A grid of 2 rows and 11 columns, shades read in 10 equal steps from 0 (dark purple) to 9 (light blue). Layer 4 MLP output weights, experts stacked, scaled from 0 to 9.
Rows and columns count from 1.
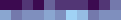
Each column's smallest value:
0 0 2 0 4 2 2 2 0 2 5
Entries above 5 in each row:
0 9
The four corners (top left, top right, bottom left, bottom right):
0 5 7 6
